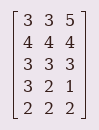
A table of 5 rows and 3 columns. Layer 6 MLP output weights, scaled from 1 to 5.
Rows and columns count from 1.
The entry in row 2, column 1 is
4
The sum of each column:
15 14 15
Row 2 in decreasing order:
4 4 4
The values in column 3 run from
1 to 5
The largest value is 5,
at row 1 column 3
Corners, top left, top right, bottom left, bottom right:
3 5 2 2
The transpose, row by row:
3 4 3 3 2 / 3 4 3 2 2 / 5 4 3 1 2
